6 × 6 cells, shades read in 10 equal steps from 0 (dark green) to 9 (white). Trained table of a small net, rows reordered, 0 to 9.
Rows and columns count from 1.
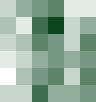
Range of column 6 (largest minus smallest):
5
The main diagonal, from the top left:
7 8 3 4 7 4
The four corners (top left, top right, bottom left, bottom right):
7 8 7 4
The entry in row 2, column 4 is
0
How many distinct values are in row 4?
4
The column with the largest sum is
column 1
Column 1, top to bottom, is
7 6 7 8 9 7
